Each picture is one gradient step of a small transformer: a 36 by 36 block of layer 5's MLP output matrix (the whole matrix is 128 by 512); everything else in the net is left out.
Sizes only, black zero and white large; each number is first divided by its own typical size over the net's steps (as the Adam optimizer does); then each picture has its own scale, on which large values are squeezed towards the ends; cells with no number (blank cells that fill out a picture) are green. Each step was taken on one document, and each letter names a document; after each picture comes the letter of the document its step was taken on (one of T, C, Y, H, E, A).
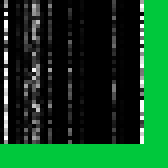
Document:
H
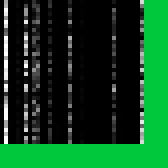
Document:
H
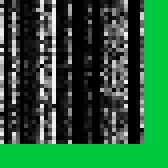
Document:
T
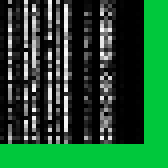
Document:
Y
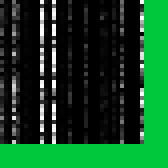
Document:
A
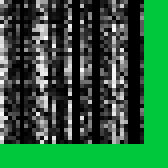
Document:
T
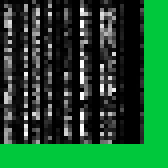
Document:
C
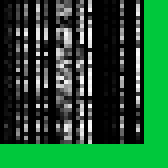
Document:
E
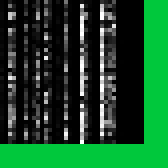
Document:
C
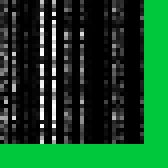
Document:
A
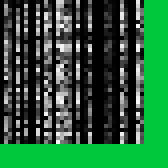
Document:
E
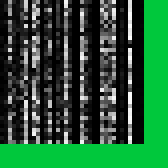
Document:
Y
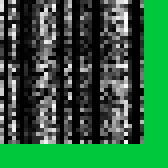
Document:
T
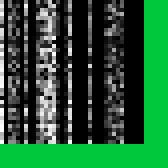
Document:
T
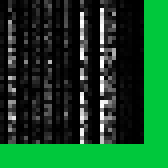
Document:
C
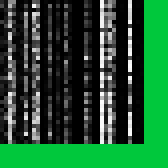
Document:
Y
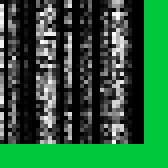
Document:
T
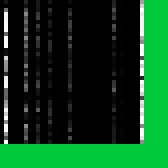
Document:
H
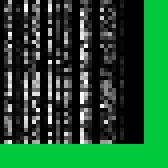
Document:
C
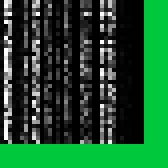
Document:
Y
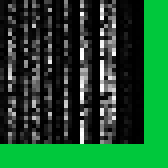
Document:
C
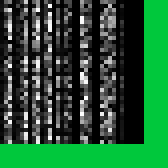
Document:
C
